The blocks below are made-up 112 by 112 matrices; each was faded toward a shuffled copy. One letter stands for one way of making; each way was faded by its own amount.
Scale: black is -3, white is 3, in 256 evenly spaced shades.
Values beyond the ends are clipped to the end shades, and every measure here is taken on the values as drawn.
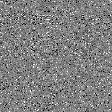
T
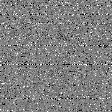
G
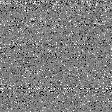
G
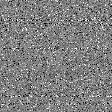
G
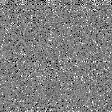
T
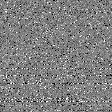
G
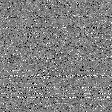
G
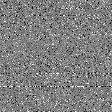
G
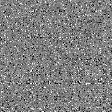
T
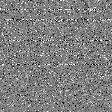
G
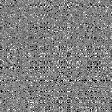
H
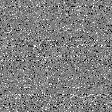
G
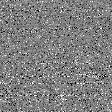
G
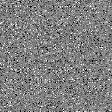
T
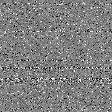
G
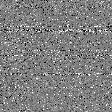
G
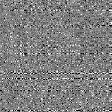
H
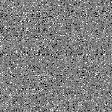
T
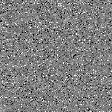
T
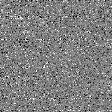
T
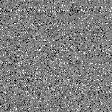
T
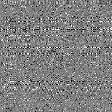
H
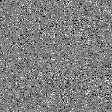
T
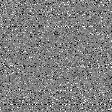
G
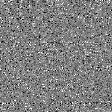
T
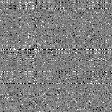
H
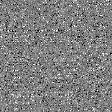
T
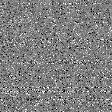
G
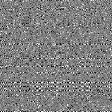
H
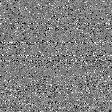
G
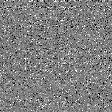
T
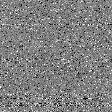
G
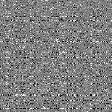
H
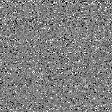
T
